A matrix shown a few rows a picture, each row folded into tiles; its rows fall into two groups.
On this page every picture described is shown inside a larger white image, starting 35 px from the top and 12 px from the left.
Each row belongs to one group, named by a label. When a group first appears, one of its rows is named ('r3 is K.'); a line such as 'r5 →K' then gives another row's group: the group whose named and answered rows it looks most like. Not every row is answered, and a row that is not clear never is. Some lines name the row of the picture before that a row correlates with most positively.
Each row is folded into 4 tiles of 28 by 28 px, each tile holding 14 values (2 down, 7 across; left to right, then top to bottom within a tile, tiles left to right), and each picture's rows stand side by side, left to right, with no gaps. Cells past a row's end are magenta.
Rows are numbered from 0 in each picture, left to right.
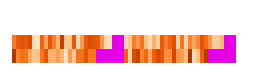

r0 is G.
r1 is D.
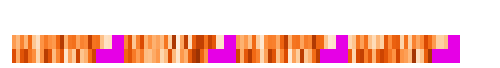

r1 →G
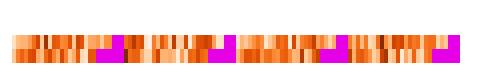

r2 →D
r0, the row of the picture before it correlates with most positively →3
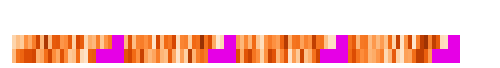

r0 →D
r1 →G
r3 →G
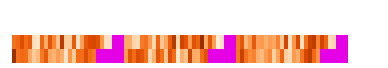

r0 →G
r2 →G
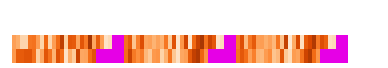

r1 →G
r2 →G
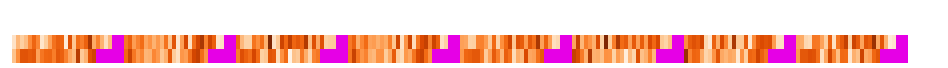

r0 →D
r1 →G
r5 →G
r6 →G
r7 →D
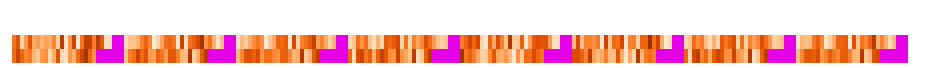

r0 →G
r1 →D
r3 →D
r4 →G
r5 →G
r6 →D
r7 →D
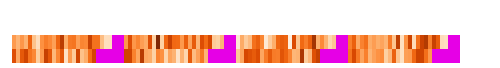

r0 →D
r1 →G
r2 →D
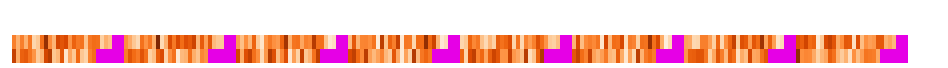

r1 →D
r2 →D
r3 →G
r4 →D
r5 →G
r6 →D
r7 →G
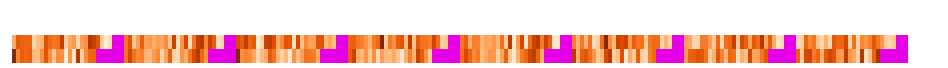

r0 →G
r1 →G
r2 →G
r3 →G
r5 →D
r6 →D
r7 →D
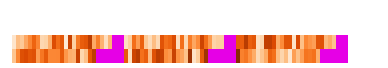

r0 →D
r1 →D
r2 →G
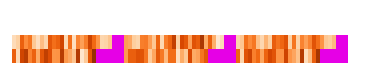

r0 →D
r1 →D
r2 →D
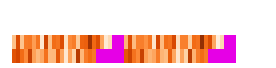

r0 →G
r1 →G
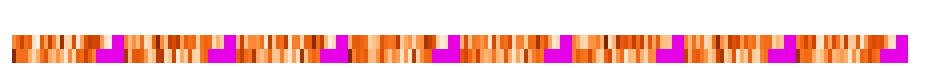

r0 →G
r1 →D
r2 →G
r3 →G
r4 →G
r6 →D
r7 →G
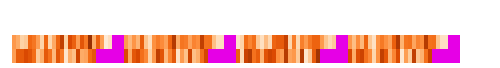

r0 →D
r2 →D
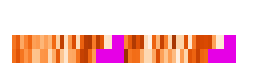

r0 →G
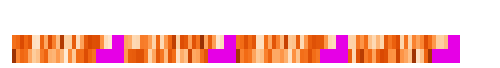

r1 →D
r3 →D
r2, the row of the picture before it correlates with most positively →1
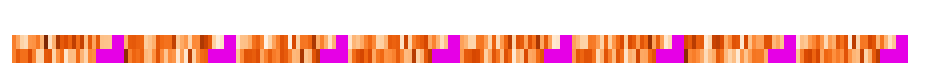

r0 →D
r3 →D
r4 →D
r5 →D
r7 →D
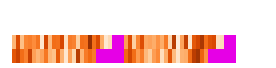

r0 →G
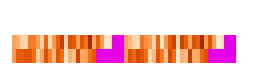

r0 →D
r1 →D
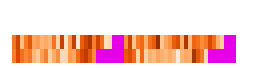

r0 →G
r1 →G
